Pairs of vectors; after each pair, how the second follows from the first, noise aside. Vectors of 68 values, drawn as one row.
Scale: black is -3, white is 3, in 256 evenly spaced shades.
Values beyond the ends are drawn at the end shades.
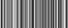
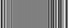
partly zeroed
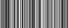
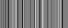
partly zeroed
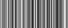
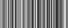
copied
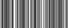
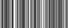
copied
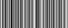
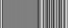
partly zeroed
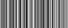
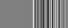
partly zeroed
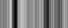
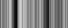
copied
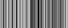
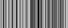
copied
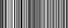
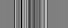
partly zeroed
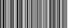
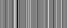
partly zeroed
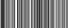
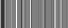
partly zeroed
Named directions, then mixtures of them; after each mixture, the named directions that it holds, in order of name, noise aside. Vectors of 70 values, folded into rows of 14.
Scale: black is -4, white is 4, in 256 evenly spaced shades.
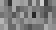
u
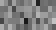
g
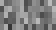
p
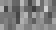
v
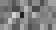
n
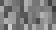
p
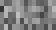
p, v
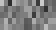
g, u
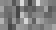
g, u, v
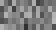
g, p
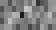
g, n, v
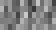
v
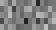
g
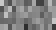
g, p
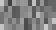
g, u, v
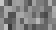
p, u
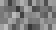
n, u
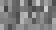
v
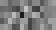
n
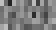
g, p, u
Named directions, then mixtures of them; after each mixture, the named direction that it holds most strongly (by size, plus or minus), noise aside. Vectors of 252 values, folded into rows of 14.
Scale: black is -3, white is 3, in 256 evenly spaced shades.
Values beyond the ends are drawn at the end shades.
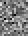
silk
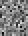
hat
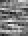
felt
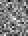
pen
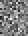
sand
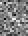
pen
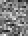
pen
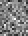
pen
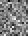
pen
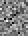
silk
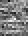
felt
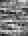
felt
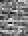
felt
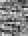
felt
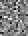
sand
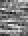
felt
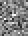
silk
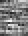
felt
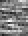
felt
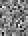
hat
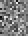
sand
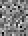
hat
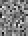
hat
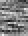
felt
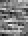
felt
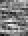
felt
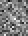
pen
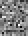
hat
